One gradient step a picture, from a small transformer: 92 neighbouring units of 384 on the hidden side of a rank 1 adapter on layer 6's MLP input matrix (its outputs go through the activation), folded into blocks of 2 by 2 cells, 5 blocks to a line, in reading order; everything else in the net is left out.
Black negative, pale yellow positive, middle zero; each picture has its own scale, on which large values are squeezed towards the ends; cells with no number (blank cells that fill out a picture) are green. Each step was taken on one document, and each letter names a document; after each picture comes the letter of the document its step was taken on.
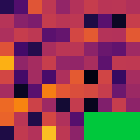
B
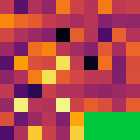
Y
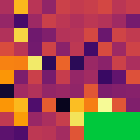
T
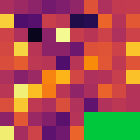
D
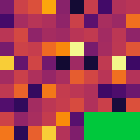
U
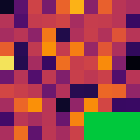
Y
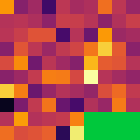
T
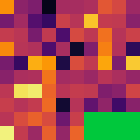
D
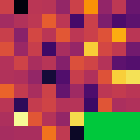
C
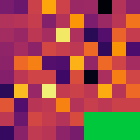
T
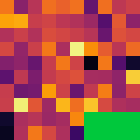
Y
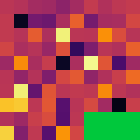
D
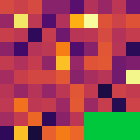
D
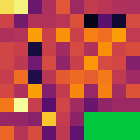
B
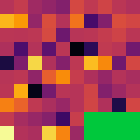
D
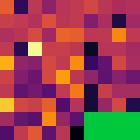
B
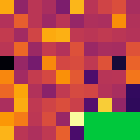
U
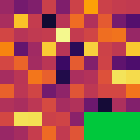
C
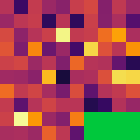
C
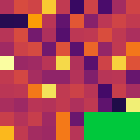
U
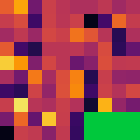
B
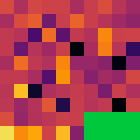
D
